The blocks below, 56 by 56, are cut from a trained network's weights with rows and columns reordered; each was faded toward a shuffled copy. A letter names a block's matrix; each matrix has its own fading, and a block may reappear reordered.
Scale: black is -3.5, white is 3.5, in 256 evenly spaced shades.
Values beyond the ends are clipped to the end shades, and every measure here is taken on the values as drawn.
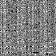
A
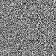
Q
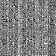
A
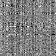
A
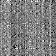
A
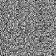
Q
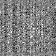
A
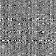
A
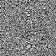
Q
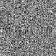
Q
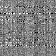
A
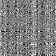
A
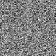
Q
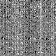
A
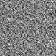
Q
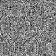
Q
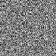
Q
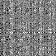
A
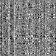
A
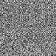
Q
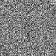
Q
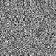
Q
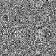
Q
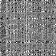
A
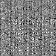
A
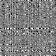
A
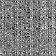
A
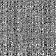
A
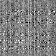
A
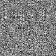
Q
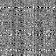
A
